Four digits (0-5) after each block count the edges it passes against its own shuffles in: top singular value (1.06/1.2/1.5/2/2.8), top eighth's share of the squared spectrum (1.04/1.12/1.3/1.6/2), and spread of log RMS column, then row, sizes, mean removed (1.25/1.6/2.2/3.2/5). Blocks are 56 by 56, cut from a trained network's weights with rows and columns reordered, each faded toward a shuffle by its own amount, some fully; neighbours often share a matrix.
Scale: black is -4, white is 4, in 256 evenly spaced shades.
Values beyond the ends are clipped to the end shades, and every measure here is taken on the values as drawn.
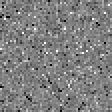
0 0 0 0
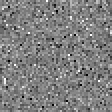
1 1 0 0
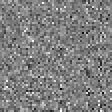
3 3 2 1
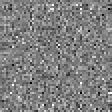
2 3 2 1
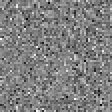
2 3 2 0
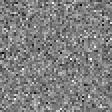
1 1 0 0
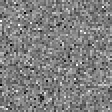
0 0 0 0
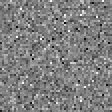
1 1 0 0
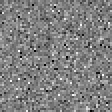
1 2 0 0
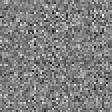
3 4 2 2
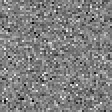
0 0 0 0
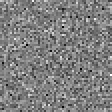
1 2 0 0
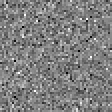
1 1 1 0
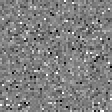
0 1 0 0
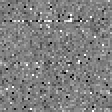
3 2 0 1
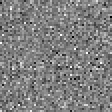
2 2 1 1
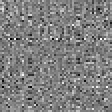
3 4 2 2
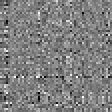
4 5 3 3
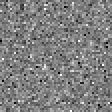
1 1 0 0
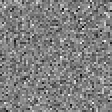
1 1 0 0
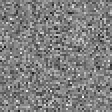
3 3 1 1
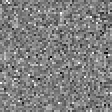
2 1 0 0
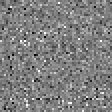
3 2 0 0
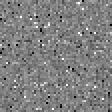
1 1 0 0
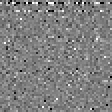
4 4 0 2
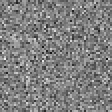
3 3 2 0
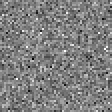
2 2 0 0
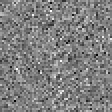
0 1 0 0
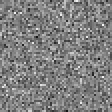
1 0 0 0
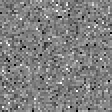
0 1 0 0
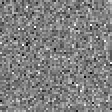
1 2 1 0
